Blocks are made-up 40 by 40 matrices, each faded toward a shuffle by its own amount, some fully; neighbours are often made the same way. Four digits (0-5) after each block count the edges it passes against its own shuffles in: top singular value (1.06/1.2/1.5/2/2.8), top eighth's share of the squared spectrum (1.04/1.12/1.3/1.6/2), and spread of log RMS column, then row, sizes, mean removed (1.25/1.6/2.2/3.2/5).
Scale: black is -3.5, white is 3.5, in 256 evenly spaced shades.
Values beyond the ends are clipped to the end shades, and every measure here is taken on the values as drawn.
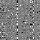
4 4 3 1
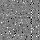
3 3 1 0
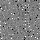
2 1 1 0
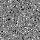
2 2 0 0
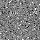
1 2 0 0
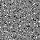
1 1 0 0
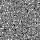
0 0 0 0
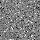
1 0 0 0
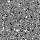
2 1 0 0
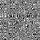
3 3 1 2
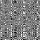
4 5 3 3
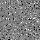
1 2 1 1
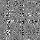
2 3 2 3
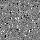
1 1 0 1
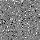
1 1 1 0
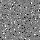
0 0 0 0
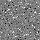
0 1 0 0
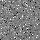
0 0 0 0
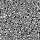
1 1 0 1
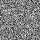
1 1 0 0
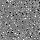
1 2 0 0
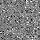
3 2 0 1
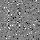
3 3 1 0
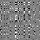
4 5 3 2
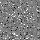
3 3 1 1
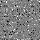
2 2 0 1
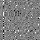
4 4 2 0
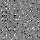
3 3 1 0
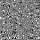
3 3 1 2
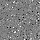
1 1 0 0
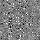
3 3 2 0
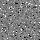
1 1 0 0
